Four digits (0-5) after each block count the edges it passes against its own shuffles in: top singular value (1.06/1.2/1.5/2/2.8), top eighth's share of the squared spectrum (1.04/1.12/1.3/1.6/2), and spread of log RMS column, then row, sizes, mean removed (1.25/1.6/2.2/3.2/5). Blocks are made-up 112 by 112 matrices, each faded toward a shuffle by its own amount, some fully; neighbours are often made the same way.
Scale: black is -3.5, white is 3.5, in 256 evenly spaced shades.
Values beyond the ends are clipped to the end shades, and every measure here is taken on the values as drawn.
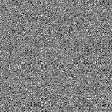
4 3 2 2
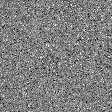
0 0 0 0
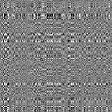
5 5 4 4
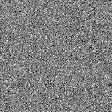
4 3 1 1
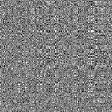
5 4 3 3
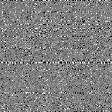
4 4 2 3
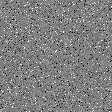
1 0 0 0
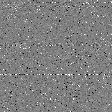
4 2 0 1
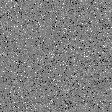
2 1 0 0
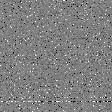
3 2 0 1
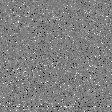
3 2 0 1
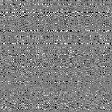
5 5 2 4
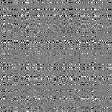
5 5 3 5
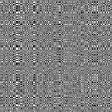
5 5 4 4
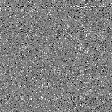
4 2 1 1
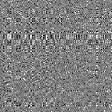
5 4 3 3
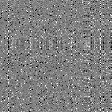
5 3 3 2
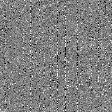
2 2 3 0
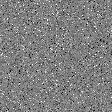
0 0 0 0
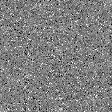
3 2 1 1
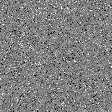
1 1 0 0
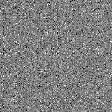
4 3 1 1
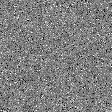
2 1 0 0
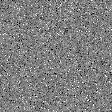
0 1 1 0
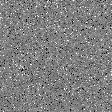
0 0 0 0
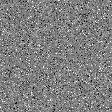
3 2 0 0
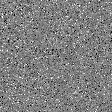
0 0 0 0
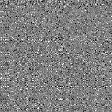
4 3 2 3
